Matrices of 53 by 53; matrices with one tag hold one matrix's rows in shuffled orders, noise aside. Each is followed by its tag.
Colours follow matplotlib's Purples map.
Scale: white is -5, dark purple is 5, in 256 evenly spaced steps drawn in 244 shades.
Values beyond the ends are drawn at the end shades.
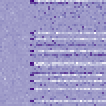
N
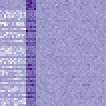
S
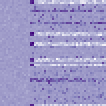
N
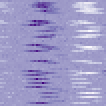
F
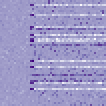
N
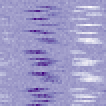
F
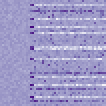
N
